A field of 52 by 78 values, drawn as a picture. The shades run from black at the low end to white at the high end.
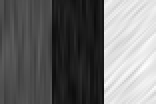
It is made of 1 by 3 panels. Panel 1,1: low, streaked downward, faint in contrast. Panel 1,2: very low, streaked downward, faint in contrast. Panel 1,3: very high, slanting up to the right, faint in contrast.
